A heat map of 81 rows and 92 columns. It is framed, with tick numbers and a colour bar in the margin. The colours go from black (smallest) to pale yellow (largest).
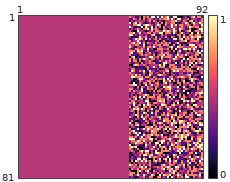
Slope: none. Stripes: none. Mirror symmetry: none. Grain: fine. Seam: vertical, 60% of the way across, the left part calmer. Average level on the scale: 50%.
